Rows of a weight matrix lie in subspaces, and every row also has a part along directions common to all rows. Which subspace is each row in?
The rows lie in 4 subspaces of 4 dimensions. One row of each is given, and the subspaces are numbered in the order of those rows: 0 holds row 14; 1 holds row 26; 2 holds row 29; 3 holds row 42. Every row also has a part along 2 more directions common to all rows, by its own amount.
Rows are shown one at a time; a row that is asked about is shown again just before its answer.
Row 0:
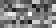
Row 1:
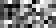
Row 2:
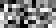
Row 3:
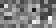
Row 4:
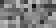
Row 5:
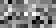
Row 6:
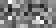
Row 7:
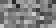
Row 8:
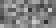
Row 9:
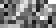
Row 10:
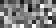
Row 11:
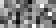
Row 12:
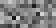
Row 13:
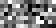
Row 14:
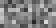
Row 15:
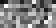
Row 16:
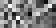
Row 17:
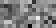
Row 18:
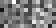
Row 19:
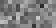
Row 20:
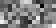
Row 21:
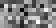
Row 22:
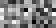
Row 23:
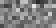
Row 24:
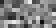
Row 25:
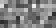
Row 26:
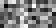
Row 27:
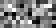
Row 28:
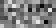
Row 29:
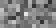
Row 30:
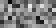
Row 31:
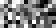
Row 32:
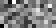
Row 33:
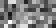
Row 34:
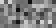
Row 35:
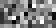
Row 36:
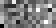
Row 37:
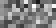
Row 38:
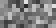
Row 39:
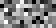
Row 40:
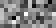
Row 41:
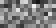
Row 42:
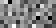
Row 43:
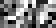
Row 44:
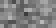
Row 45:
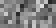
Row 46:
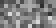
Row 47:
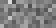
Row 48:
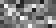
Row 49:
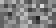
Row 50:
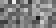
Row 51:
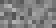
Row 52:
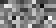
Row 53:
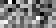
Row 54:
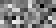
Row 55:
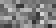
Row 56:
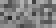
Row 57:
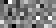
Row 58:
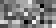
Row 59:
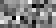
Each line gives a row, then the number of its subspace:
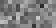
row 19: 2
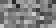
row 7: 0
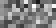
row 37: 1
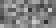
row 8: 0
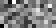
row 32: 0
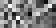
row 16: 3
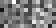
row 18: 0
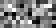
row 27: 3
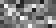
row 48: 2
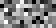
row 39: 1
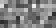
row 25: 1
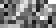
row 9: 2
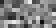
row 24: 3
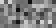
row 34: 2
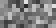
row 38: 1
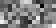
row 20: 1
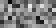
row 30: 0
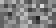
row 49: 1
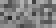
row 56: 3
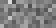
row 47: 0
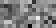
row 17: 3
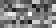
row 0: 3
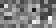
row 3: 2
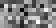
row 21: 1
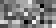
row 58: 1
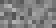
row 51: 3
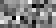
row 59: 2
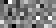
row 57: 3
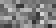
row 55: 2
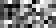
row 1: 3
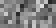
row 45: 2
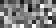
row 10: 3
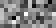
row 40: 2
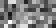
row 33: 1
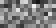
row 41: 1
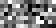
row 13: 0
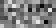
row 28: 0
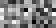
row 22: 0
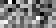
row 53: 0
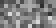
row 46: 2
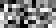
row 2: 1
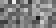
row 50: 0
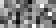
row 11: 2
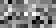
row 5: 0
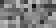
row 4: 1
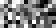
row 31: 3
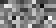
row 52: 3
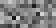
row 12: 2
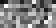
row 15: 3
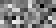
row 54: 3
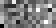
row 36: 0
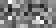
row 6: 0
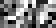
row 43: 2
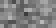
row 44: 1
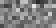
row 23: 1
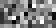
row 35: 2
